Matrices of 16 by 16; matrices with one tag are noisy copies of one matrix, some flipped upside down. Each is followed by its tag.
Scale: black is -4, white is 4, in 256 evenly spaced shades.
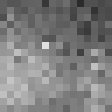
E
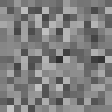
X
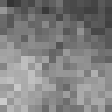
E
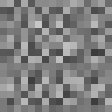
X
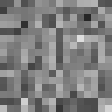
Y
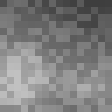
E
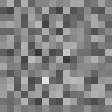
X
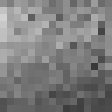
E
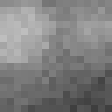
E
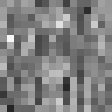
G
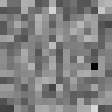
Y
